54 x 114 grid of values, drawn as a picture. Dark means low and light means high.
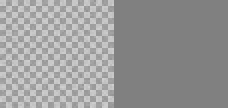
The table splits into one row of 2 panels. Panel 1,1: high, checkered. Panel 1,2: middling, flat.
